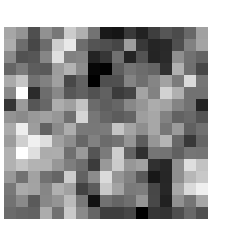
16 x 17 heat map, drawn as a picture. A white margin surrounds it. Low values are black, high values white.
Mirror symmetry: none. Ninth with the highest average: middle left. Average level on the scale: 50%. Histogram: bell-shaped. Ninth with the lowest average: top middle. Stripes: none.
